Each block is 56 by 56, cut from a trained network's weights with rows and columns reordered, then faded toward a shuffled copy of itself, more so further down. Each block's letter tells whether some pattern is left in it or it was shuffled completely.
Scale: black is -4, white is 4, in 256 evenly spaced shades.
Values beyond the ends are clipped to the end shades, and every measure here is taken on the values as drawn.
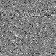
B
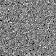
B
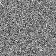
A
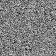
A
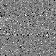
B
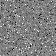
A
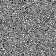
A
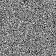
A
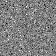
A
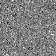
B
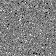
A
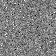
A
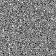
B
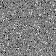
A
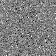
A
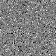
B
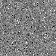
B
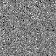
B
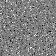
A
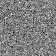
A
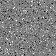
A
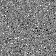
A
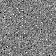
B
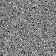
A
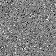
B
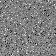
A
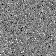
A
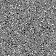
A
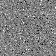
A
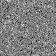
A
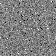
A
